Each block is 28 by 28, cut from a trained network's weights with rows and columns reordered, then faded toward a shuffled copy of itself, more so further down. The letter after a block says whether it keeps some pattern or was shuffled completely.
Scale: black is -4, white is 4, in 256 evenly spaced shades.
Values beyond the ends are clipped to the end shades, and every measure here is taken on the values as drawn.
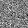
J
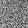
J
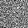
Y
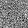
J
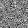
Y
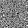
Y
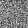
Y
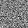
Y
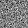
J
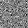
Y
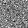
J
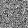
J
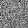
Y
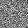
Y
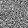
Y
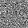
Y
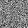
J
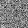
Y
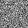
J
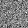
Y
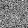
Y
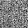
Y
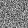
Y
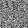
J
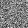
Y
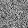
J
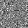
Y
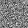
Y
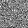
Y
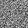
J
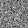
J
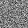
J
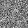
J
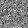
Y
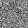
Y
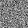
J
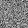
J
